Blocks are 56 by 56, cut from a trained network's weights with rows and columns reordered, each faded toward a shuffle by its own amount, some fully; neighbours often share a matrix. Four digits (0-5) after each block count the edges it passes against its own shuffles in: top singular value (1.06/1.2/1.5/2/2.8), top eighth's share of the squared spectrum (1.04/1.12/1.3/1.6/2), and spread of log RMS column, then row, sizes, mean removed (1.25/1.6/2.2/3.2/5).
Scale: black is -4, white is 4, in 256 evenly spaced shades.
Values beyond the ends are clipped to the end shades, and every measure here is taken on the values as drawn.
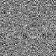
3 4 2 2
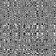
4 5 3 3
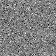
0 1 0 0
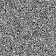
1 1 0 0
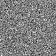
2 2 0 0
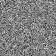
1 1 0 0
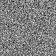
0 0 0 0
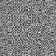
4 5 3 2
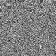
3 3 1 0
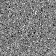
1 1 0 0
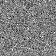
0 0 0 0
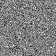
1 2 0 0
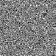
3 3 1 1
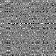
4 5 2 2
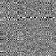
4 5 2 3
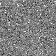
0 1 0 0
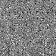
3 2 0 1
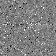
1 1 0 0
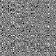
4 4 3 2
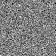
2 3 0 0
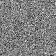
0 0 0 0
